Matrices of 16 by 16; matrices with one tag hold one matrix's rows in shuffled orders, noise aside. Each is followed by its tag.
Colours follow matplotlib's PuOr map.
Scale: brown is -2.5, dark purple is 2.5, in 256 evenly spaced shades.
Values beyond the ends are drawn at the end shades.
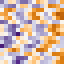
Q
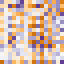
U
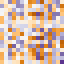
U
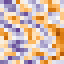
Q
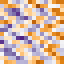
Q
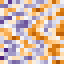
Q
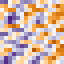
Q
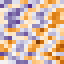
Q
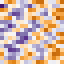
Q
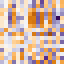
U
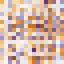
U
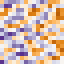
Q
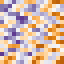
Q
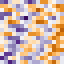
Q
